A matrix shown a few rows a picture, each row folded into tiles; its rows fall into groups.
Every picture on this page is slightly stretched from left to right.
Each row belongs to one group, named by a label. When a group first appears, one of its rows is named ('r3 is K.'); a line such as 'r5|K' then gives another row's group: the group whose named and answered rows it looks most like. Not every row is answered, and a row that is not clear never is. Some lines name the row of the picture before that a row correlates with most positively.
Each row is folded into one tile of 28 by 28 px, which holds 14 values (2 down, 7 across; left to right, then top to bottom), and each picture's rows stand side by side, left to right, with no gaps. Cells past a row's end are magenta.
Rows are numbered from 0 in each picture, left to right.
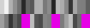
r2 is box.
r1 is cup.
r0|cup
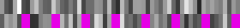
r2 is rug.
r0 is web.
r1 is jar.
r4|box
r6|jar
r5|web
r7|jar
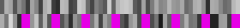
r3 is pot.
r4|jar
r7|jar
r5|pot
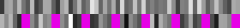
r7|jar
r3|jar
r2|box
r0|rug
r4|jar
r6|rug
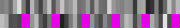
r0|web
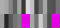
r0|cup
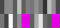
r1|rug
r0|rug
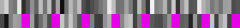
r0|cup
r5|jar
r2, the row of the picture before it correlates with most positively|0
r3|pot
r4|rug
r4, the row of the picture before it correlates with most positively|1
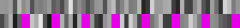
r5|box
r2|rug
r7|web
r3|pot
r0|rug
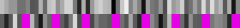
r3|cup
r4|cup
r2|jar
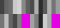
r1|pot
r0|web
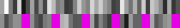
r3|cup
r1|pot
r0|cup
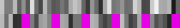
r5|cup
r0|box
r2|web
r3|web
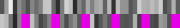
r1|web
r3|cup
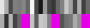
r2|cup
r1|box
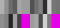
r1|pot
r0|pot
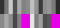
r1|box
